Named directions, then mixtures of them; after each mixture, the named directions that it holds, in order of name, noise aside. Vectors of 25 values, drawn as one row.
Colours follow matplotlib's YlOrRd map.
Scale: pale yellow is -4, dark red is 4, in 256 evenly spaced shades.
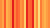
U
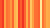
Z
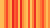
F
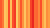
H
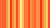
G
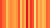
F, U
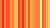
Z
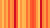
F, H, Z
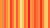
G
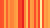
Z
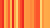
H, Z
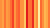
U
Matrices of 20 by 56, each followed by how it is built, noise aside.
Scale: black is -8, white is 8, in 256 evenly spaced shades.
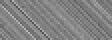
Toeplitz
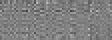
low rank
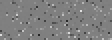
sparse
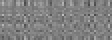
low rank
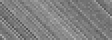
Toeplitz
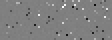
sparse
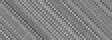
Toeplitz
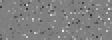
sparse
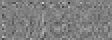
low rank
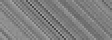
Toeplitz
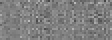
low rank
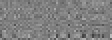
low rank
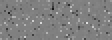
sparse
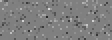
sparse
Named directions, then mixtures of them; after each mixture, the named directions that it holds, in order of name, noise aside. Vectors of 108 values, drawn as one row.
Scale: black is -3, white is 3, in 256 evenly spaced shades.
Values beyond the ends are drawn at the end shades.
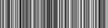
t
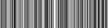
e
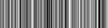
e, t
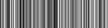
e, t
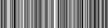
e, t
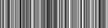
t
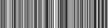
e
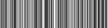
e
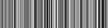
e, t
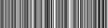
e, t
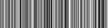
e, t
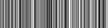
e, t
